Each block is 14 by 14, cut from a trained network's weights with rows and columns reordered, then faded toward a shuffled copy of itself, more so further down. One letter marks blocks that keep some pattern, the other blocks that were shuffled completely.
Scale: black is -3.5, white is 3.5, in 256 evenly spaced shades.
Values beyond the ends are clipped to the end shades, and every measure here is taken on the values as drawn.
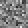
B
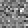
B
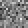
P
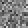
P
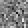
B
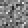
P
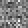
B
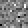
P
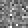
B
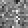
B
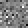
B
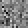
B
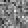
P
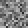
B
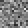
B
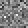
P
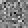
B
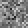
P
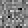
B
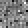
P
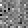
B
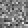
P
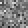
P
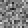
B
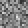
P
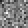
P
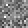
P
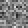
B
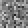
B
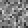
B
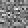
B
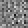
B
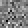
B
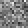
P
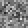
P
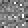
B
